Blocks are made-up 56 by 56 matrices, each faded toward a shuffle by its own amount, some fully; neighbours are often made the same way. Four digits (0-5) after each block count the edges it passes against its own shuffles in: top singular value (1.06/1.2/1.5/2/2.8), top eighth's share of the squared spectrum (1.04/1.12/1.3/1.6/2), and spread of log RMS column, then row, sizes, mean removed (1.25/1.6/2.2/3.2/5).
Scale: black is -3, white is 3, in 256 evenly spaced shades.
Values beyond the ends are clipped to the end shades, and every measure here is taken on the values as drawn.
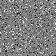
2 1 0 0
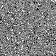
0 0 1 0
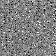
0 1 2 0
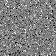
0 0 0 0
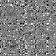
4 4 2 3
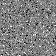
0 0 0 0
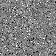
0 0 0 0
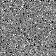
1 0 0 1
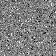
0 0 0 0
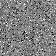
0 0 0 0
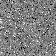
0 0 0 0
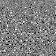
1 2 0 3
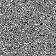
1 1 0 1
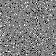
2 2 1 0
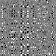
4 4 3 2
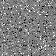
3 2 0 0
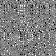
4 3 1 1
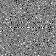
3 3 0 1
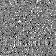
3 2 1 1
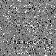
3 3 1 1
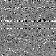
4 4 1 3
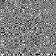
4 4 1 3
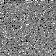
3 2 0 1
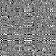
4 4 2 3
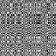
5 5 4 4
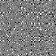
4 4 2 3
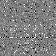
3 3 1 1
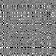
4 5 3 3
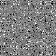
3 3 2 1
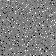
0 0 0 0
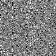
1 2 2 0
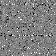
3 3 0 1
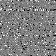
3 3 0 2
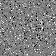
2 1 0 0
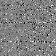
3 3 1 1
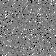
2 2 0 1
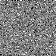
1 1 0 2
